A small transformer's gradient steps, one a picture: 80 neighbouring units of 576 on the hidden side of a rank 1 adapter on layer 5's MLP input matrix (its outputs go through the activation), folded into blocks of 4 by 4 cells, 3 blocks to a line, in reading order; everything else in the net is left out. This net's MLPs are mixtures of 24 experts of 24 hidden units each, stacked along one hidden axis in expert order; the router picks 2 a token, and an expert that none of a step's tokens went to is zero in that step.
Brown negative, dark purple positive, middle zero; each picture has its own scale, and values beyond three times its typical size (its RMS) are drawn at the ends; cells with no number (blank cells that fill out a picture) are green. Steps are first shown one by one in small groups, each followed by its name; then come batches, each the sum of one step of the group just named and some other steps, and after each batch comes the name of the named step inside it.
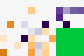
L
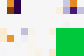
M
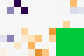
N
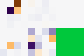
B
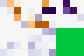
B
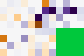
L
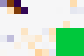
N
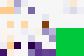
M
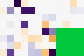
N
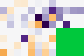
L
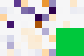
N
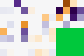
N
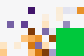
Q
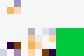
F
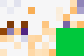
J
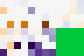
J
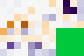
J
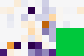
Q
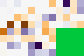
J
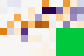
J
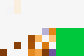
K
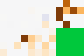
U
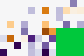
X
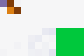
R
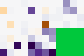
X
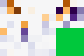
R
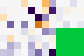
X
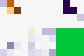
R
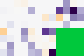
K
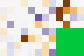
U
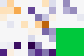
R
